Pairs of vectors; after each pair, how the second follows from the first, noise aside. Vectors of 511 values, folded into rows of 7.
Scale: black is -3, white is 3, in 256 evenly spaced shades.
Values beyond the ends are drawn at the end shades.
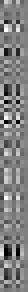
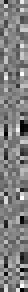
wrapped around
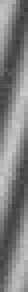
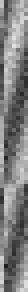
wrapped around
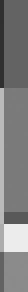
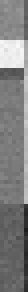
reversed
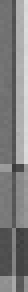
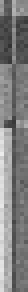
reversed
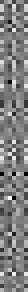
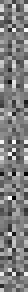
copied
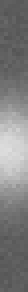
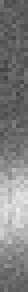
wrapped around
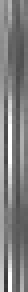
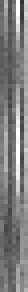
reversed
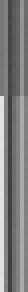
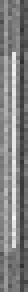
wrapped around
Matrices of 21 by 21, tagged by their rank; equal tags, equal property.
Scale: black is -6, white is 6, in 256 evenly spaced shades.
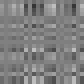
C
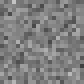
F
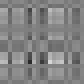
C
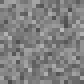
F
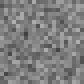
F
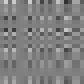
C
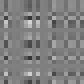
C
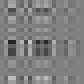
C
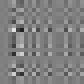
C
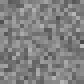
F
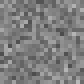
F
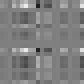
C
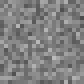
F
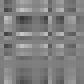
C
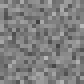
F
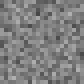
F
